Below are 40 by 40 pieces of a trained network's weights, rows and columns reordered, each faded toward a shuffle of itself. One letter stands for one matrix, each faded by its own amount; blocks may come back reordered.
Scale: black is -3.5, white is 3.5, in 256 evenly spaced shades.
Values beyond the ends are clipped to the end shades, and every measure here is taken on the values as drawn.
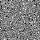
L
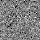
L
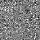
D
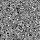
L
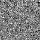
L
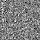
L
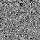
L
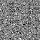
L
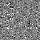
D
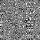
D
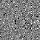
D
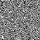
L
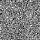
L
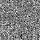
L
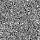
L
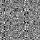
D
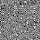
D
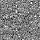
L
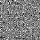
D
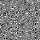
D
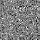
D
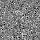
L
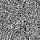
L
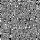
D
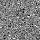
L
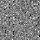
D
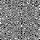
D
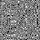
D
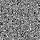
L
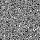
L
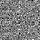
D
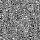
L
